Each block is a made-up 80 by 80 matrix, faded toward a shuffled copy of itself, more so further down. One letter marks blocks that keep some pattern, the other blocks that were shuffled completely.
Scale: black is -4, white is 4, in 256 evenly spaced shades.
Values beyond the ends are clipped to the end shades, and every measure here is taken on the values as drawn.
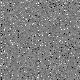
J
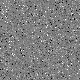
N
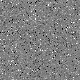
J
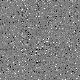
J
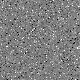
N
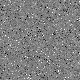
N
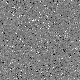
N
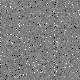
J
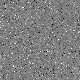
N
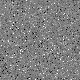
N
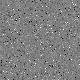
N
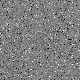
N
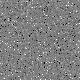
N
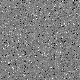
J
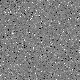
N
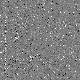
J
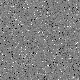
N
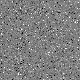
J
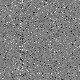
J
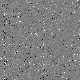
J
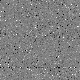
J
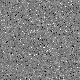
N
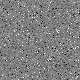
N
